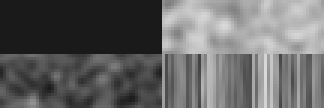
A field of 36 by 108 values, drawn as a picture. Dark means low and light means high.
The table splits into 2 rows of 2 panels. Panel 1,1: very low, flat. Panel 1,2: high, blotchy. Panel 2,1: low, blotchy. Panel 2,2: middling, streaked downward, strong in contrast.
